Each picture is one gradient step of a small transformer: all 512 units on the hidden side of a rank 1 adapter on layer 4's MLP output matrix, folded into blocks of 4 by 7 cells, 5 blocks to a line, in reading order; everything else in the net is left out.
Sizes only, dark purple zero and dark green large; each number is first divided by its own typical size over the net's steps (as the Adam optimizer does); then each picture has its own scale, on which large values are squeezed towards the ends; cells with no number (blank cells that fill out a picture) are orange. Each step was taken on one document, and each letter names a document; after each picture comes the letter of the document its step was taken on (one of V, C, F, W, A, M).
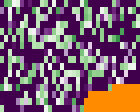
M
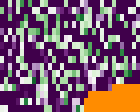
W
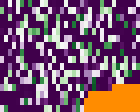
W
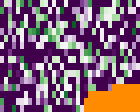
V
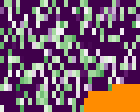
M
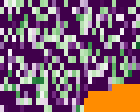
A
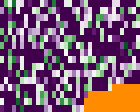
M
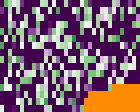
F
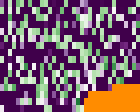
V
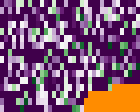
F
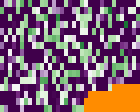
W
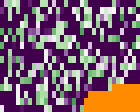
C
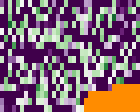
V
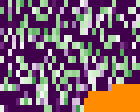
W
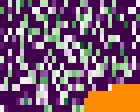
W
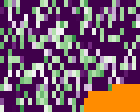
M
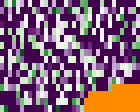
A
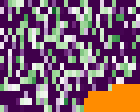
A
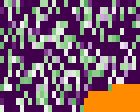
C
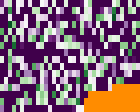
V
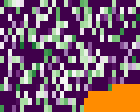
M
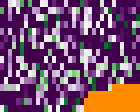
W
